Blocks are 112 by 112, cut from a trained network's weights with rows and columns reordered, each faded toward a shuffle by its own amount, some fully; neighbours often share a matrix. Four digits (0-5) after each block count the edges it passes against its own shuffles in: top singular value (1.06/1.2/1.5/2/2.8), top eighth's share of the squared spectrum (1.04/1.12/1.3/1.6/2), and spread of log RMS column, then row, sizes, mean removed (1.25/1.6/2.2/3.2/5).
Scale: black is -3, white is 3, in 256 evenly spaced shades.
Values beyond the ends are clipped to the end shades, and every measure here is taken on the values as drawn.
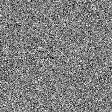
1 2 0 0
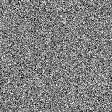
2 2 0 0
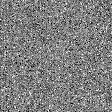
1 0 0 0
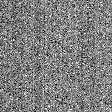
2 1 0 0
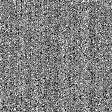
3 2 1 1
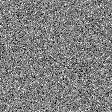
0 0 0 0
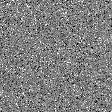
0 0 0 0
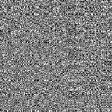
4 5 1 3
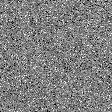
0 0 0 0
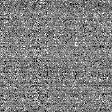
3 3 3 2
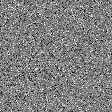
0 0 0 0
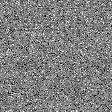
0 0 0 0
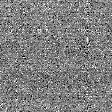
2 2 2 0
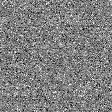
1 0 0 0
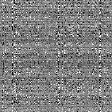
4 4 4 2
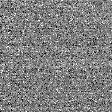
2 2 2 0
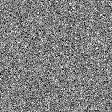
1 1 0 0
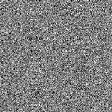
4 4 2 2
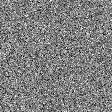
1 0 0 0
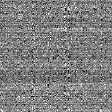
3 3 4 2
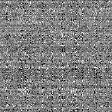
3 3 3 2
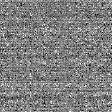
3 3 3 1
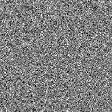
3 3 2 1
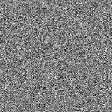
3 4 2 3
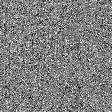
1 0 0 0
